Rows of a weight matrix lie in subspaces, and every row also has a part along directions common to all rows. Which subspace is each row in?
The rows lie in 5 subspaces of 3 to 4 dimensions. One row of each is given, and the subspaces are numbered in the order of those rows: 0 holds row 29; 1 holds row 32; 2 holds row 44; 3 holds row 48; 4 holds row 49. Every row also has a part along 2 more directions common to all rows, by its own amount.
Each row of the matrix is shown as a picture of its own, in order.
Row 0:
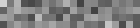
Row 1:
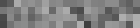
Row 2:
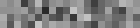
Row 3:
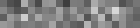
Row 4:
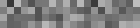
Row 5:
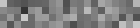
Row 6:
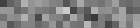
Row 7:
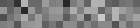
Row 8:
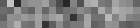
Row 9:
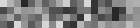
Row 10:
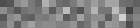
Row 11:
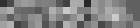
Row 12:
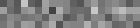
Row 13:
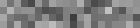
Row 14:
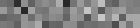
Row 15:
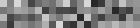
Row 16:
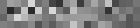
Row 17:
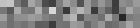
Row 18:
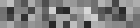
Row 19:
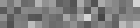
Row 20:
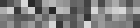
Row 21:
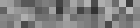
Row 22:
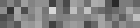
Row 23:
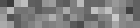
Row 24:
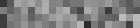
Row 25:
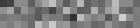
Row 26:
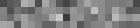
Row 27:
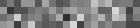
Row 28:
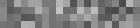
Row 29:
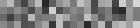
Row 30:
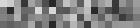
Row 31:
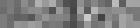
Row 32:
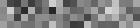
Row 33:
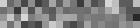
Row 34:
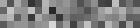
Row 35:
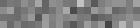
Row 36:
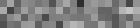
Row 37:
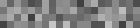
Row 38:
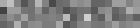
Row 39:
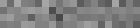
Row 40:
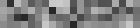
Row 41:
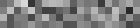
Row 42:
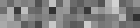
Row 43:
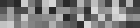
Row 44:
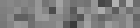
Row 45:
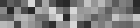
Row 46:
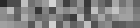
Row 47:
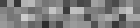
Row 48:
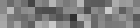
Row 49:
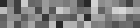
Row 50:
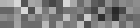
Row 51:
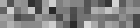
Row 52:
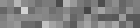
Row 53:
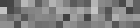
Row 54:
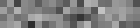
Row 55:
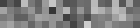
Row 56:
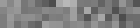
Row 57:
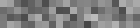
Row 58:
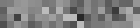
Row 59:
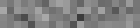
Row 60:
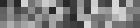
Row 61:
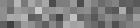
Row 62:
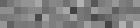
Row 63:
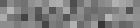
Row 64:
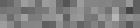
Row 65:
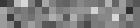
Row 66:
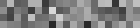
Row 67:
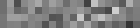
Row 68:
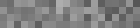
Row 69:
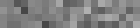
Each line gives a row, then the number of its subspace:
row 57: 0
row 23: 4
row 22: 1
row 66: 0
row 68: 2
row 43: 4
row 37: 0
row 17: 3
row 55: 2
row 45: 4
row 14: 1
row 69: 1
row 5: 1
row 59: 2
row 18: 0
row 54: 2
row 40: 2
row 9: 4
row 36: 4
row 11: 4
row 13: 3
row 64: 4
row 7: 1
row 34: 0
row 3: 1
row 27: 3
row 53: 2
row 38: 2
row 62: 0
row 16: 1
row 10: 3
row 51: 0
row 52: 1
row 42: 1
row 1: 3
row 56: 2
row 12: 4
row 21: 2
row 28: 2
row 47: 3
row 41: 4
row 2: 3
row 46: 3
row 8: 2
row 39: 0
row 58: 3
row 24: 3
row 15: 4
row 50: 1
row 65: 4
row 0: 0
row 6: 0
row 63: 1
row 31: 2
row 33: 1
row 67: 4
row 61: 0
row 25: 3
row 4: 2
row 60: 2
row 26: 4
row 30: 3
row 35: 0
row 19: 2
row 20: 4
